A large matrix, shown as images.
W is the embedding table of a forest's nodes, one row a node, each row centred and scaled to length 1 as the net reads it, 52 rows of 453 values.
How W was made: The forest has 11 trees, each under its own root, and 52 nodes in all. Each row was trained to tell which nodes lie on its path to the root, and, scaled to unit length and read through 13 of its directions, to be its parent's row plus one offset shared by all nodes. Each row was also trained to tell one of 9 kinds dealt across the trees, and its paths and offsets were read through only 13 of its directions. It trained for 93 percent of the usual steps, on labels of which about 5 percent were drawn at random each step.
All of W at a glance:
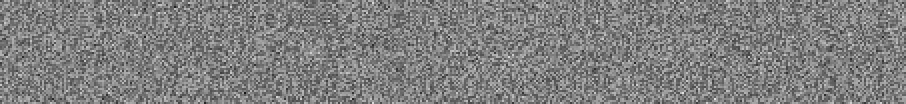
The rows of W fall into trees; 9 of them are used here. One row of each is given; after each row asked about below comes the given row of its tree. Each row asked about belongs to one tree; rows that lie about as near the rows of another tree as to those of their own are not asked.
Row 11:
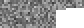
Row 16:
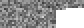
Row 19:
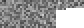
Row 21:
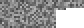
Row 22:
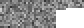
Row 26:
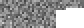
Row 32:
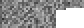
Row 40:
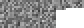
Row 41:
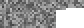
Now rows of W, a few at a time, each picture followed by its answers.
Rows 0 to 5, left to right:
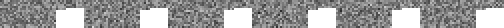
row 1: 22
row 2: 11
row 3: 11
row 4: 26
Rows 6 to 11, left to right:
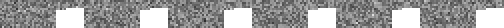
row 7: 19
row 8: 32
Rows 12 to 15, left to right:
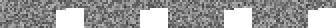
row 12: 11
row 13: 32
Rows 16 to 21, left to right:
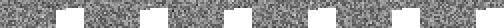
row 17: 19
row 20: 21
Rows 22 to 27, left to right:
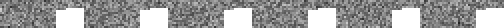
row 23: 32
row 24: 16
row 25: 32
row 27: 26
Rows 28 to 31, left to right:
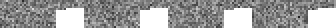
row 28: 11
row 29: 21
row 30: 41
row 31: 32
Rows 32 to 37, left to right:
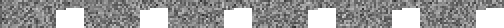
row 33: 41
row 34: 11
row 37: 16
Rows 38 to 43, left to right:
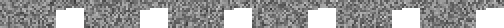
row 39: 19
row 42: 22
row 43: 26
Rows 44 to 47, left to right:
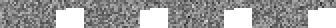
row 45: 11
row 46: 22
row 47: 21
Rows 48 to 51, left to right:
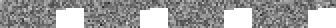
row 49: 16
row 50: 16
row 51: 26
